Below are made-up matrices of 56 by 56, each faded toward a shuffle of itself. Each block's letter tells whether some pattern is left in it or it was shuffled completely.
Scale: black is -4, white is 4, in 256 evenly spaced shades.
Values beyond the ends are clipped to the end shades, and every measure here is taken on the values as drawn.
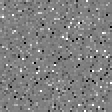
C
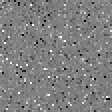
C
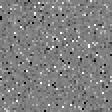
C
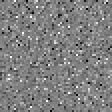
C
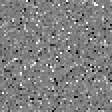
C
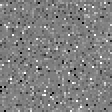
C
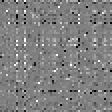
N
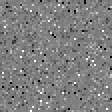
C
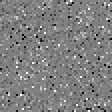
C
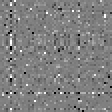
N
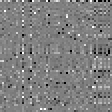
N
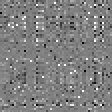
N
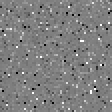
C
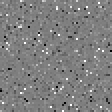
C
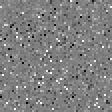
C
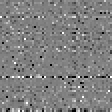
N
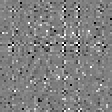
N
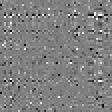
N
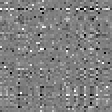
N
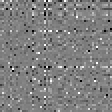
N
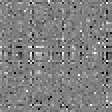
N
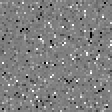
C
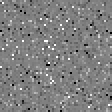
C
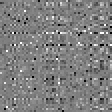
N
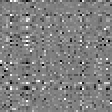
N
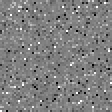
C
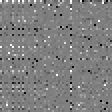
N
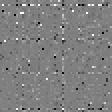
N
